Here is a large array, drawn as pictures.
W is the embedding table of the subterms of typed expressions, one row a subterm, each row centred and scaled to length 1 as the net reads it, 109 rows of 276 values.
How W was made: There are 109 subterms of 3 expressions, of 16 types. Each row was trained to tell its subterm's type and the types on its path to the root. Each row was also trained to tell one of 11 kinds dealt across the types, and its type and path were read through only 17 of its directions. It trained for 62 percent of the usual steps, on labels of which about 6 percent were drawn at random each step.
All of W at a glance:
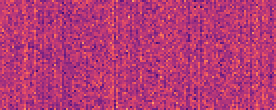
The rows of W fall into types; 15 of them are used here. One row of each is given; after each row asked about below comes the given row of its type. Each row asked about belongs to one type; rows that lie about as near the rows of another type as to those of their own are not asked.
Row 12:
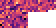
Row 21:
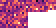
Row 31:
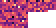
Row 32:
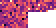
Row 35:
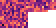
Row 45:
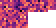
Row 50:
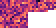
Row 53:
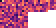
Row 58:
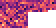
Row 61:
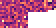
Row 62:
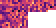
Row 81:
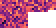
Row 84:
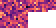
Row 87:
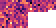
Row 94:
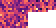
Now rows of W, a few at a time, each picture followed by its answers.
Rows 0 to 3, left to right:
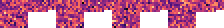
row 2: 53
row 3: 12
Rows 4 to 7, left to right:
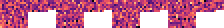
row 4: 87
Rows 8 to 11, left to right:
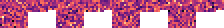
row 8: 62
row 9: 81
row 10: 58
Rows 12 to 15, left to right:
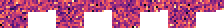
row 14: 84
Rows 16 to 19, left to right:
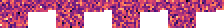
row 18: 32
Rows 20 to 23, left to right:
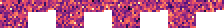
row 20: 81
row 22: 50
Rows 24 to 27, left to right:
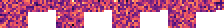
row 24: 62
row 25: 21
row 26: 81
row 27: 32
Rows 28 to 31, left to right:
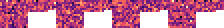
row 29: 12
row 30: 62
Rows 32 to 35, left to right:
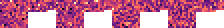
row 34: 81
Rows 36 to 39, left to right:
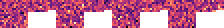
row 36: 53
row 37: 12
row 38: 87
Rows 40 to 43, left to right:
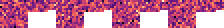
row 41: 61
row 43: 32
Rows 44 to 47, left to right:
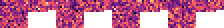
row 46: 12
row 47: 84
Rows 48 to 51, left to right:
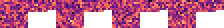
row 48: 12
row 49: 58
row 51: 87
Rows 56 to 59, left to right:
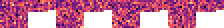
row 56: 50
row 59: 87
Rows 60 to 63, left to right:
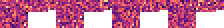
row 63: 35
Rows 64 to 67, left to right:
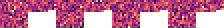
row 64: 32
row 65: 31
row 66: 21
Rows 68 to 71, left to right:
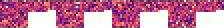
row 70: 35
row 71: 31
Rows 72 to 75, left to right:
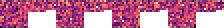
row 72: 50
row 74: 21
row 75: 32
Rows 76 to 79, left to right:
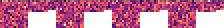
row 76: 31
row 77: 21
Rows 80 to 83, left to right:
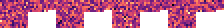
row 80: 87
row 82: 62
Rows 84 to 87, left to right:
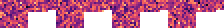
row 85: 31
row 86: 84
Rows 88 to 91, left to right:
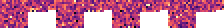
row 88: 81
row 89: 12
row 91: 87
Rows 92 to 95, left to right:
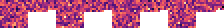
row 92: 62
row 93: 31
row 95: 53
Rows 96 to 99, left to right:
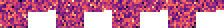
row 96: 21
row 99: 62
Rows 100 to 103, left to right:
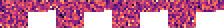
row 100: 35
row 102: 94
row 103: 53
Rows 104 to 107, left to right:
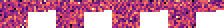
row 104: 84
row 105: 21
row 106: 35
